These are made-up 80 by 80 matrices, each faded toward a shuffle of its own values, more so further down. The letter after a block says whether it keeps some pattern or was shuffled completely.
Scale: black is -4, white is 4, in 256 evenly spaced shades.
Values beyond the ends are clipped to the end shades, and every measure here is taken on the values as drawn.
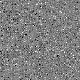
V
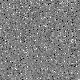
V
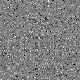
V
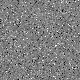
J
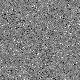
J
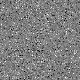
V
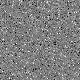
V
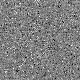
J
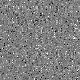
V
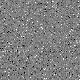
V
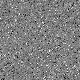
J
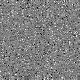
V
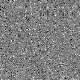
V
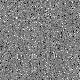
V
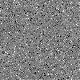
J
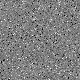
J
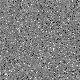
J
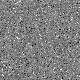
J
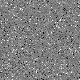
V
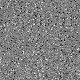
V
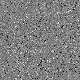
V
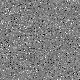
V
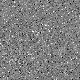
V
